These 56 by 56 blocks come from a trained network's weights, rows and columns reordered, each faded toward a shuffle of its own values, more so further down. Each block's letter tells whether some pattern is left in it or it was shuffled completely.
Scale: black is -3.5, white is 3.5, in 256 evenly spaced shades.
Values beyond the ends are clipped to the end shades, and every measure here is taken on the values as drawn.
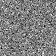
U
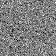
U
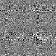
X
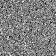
U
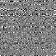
X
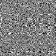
X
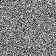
U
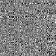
X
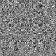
X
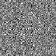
X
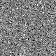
U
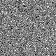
U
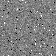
U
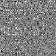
X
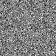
U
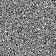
U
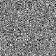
X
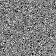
U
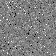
U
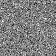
U
